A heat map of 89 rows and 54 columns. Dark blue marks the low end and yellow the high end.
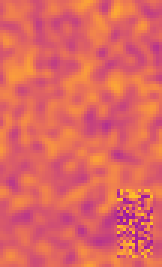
There is no overall slope. The field is mottled with small blotches. An odd patch, rougher than its surroundings, sits in the bottom right. The bottom right is the roughest part.
